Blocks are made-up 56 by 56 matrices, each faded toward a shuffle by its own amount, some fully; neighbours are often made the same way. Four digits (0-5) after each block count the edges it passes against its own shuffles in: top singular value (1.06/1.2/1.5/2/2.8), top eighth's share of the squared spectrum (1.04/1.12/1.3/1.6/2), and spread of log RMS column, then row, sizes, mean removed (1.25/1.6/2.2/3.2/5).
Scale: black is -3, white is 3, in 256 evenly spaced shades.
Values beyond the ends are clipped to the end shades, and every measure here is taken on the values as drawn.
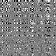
4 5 3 3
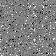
3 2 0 1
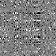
4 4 2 2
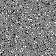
0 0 0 0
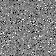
1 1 0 0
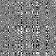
4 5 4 2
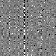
4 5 3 1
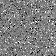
1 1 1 0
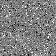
2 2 1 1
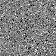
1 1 0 0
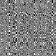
4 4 3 2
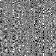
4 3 3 1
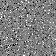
1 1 0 0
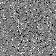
2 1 1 0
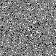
1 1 0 1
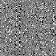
3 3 2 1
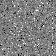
1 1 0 0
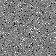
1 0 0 0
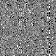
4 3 2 0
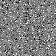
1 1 0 0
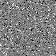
0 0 0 0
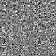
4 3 2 1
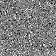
2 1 0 0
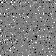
3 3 0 1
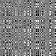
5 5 4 3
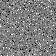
0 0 0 0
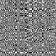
4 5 3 3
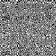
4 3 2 2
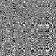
4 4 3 2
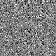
3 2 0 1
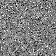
0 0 0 0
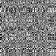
4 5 3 3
